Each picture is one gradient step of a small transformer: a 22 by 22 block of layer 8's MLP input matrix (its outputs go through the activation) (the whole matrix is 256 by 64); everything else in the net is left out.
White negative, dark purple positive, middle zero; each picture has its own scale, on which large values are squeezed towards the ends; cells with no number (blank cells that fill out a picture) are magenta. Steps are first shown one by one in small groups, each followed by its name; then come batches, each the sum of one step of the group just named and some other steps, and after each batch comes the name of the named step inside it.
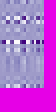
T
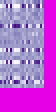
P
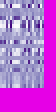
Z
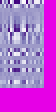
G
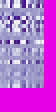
Z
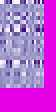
T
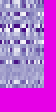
T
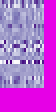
P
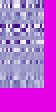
P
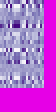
P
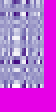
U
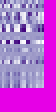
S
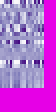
S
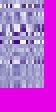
S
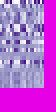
S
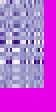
U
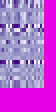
S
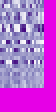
S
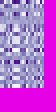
U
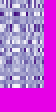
U
